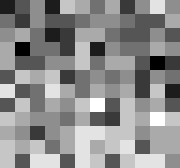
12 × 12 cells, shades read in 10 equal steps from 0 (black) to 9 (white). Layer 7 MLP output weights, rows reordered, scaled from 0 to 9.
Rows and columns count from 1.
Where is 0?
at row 4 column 2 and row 5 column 11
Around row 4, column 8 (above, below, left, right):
4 6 1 4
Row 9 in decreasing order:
9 7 7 7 6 6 6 5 5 4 3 2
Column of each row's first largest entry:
11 12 2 6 6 2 1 7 11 6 6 3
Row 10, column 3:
2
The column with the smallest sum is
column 10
